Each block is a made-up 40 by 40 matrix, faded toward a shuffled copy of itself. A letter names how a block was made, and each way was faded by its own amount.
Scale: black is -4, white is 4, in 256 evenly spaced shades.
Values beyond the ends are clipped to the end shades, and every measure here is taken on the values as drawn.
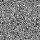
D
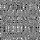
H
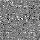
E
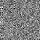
D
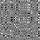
H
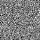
D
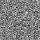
D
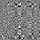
H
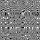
H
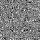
D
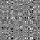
H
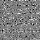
E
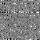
E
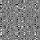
H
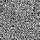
D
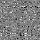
E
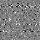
E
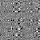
H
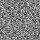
D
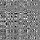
H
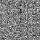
D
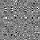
H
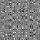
H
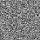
D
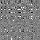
H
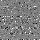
E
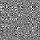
H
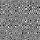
H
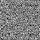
D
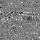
E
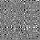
H
